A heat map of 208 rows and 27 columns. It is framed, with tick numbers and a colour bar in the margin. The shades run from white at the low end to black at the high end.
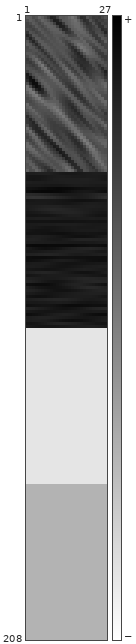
The table splits into 4 rows of 1 panel. Panel 1,1: high, slanting down to the right. Panel 2,1: very high, streaked across, faint in contrast. Panel 3,1: very low, flat. Panel 4,1: low, flat.
